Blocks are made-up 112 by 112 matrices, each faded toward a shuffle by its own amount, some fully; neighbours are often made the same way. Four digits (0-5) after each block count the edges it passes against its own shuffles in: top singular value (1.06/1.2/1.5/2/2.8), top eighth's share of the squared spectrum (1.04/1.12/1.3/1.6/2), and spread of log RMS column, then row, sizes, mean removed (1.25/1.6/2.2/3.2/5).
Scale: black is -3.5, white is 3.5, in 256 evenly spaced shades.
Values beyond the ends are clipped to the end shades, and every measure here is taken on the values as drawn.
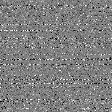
2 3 0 3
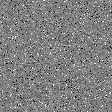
0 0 0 0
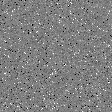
0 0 0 0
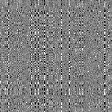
5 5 4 3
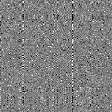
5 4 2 2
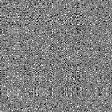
4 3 2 2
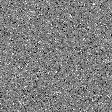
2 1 0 0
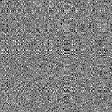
5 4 3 3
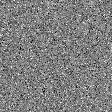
1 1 0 0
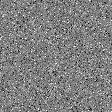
0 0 0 0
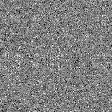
3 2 1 1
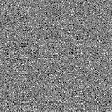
4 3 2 1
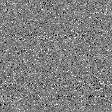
1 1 0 3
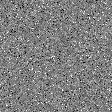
0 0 0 0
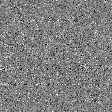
1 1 0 2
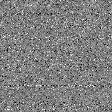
1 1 0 3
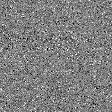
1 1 0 2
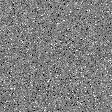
0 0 0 0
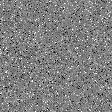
0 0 0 0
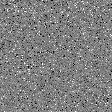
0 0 0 0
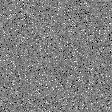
1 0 0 0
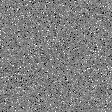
0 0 0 0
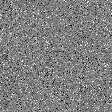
3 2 0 0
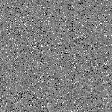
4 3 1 1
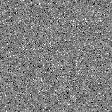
3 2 1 0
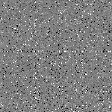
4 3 2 1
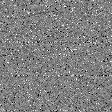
1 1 0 1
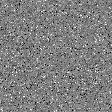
0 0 0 1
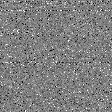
2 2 0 2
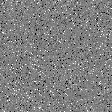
3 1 0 0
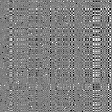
5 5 4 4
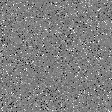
3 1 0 0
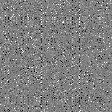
4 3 2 1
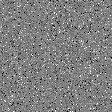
3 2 1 0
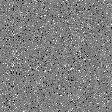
3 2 1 0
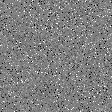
2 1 0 0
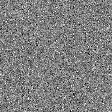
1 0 2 0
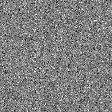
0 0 1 0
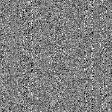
1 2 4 0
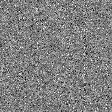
0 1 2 0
